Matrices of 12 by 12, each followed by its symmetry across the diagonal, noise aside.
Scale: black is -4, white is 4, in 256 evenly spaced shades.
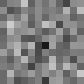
neither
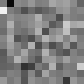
antisymmetric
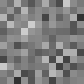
symmetric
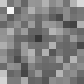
symmetric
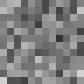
neither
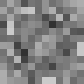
symmetric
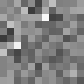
symmetric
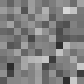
antisymmetric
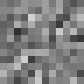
antisymmetric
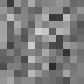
neither
